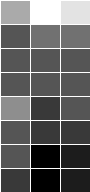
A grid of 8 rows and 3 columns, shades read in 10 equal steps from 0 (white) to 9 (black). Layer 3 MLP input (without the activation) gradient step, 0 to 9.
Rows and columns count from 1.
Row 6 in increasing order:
6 7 7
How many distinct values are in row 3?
1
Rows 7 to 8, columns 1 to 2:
6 9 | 7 9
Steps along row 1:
down up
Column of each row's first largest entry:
1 1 1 1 2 2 2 2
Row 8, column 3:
8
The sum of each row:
4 16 18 18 17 20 23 24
